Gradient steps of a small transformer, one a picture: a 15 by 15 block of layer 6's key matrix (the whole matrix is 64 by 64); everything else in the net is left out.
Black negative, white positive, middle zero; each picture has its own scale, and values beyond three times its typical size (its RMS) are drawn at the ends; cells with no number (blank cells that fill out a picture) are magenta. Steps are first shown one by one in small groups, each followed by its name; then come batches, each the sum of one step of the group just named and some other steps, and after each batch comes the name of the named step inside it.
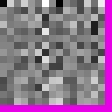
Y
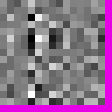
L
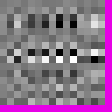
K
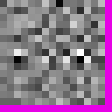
Y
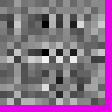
K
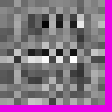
K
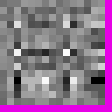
L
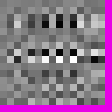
K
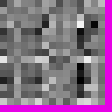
Y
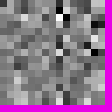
Y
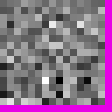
L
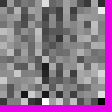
L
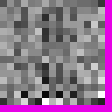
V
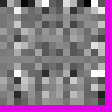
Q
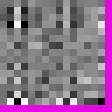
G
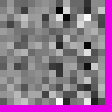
V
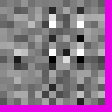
V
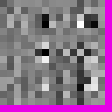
Q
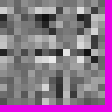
V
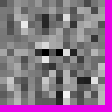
Q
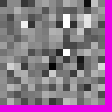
Q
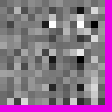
G
